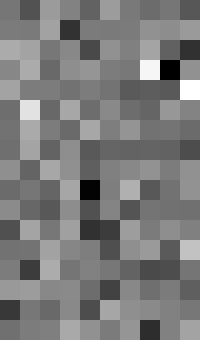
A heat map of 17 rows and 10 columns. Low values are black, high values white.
Roughest part: top right. Histogram: heavy tails on both sides. Odd patch: rougher, in the top right. Calmest part: middle right.
